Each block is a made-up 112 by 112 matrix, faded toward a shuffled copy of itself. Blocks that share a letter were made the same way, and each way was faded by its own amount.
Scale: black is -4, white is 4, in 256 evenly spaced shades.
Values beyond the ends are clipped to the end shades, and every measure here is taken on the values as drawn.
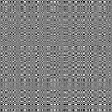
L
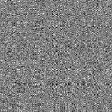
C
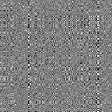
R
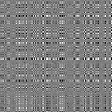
L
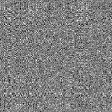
C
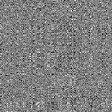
C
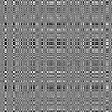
L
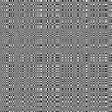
L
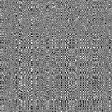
R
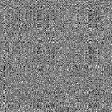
C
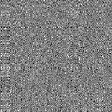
C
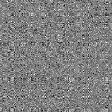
C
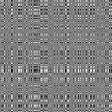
L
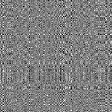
R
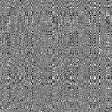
R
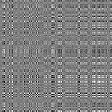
L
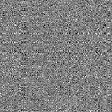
C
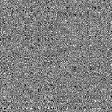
C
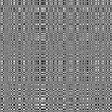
L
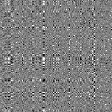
R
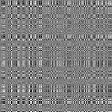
L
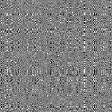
R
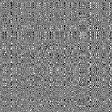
R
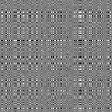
L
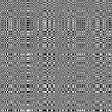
L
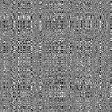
R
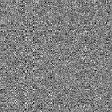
C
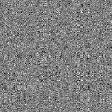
C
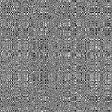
R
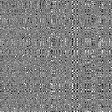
R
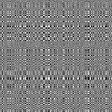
L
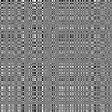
L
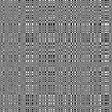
L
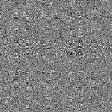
C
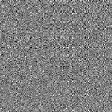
C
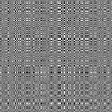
L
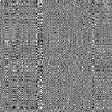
R
